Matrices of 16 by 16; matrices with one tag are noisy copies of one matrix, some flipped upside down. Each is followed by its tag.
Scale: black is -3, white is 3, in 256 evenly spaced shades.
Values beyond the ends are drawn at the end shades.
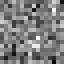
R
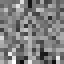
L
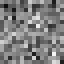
R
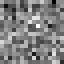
R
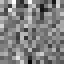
L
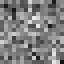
R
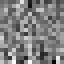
L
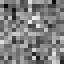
R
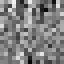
L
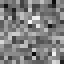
R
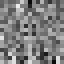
L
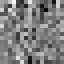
L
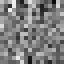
L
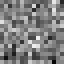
R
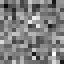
R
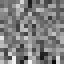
L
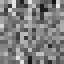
L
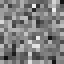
R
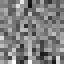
L
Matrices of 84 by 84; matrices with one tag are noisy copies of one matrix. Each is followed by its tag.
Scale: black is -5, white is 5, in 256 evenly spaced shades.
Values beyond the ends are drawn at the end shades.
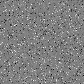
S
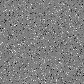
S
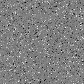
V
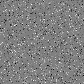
S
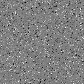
V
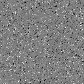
V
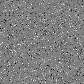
S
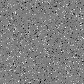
V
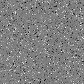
V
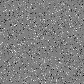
S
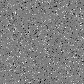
V
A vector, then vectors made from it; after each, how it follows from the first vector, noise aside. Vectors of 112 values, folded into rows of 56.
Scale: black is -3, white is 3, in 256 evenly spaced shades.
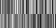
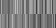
shrunk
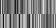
reversed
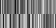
reversed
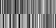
reversed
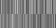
shrunk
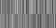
shrunk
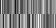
reversed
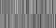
shrunk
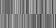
shrunk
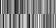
reversed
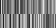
reversed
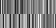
reversed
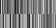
reversed
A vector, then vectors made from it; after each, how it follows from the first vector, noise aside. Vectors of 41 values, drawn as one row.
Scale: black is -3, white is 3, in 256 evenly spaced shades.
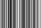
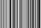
sign-scrambled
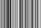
sign-scrambled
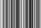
reversed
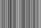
shrunk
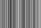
shrunk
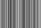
shrunk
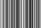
reversed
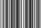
reversed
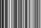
wrapped around
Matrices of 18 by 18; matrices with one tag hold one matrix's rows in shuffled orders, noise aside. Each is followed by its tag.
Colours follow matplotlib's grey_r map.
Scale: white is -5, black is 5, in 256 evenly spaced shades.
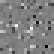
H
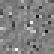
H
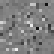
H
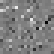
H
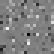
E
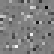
H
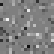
E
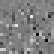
H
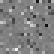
H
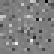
H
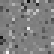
E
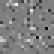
H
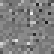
H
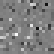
H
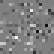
H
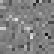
H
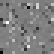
E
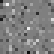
E
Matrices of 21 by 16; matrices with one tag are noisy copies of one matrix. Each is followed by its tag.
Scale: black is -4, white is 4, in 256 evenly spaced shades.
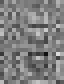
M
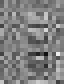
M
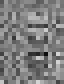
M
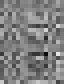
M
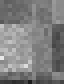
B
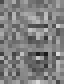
M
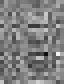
M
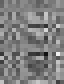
M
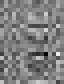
M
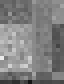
B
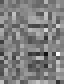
M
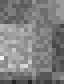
B
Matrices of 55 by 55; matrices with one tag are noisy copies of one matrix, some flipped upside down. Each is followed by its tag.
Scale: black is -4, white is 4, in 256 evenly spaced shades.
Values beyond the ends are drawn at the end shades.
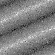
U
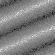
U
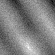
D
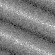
U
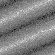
U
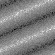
U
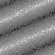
U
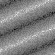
U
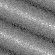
U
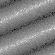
U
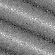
U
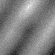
D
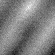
D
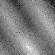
D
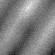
D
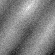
D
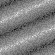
U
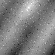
D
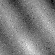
D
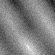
D
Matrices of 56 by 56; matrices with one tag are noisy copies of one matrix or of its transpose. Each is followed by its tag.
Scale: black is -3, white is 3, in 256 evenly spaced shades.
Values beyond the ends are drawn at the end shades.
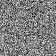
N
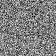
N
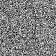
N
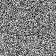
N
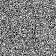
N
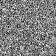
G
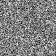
G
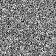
G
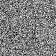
N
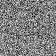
N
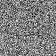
N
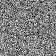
N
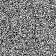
N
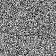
N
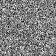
G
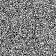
N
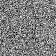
N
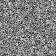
G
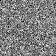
G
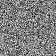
N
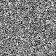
G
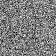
N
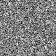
G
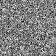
G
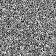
G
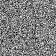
N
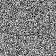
N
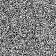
N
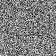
N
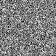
G
